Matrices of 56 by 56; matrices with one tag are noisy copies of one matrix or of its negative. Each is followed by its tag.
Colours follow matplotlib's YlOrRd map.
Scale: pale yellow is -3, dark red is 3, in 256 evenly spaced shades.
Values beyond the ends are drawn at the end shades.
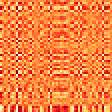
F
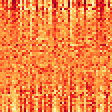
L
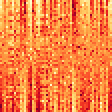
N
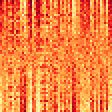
N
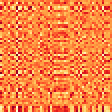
F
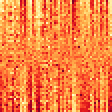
N
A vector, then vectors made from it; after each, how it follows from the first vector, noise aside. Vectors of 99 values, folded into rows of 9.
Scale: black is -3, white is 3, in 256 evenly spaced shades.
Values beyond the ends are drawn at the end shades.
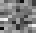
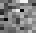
wrapped around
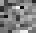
wrapped around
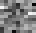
reversed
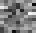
reversed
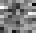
reversed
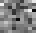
wrapped around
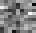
reversed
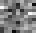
reversed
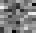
reversed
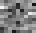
reversed
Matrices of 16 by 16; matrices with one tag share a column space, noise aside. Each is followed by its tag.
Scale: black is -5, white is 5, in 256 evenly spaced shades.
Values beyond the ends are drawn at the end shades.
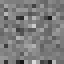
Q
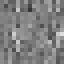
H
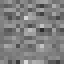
Q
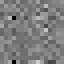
Q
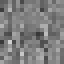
H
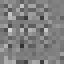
Q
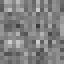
H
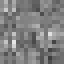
H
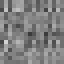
H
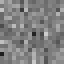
H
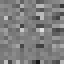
Q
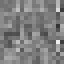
H
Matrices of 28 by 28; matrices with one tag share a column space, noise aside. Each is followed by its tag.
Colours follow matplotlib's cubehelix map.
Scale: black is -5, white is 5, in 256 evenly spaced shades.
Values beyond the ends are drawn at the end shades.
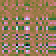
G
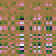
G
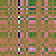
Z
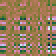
G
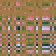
G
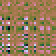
G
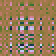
G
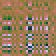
G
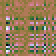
G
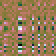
G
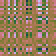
Z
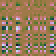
G
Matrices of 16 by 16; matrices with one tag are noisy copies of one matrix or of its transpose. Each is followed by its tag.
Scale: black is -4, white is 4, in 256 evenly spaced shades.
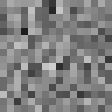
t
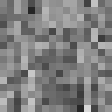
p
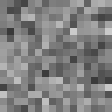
p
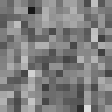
p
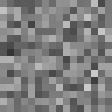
t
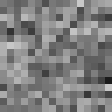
p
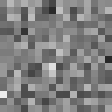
t
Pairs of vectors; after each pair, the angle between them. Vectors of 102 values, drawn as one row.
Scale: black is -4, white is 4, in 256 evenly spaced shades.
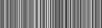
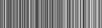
orthogonal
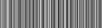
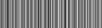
nearly opposite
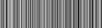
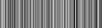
orthogonal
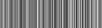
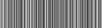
partly aligned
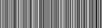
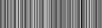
partly aligned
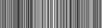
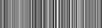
partly opposed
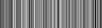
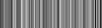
nearly parallel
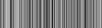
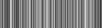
nearly opposite
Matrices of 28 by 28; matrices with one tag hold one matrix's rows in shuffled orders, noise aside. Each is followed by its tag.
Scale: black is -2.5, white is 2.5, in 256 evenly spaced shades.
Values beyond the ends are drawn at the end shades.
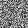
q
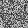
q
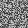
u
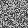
u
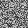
u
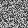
u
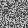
u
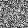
q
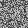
q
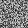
q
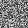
u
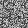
q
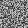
q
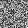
q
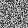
q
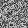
u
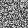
u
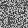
q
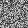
q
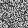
q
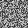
u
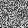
u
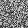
q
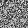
u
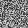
u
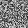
u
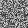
q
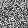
u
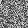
q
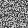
u
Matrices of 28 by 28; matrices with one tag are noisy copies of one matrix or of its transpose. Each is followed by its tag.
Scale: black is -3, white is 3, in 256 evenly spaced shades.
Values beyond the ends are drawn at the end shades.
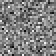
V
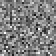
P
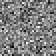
V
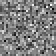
P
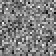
V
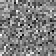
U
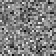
V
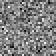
V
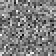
U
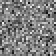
V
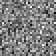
V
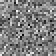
U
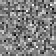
P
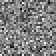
V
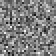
P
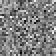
U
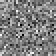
U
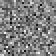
P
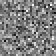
P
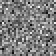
V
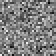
V
